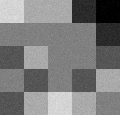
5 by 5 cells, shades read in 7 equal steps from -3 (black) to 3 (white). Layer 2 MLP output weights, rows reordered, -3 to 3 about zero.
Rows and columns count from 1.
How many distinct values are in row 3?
3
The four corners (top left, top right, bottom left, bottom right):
2 -3 -1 0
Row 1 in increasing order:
-3 -2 1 1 2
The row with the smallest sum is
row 2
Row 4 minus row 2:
0 -1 0 -1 3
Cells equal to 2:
2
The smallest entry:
-3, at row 1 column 5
